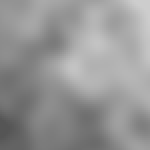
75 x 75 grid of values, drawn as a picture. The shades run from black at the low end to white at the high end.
Mirror symmetry: none. Ninth with the lowest average: bottom left. Grain: smooth. Slope: up to the top right. Average level on the scale: 60%.
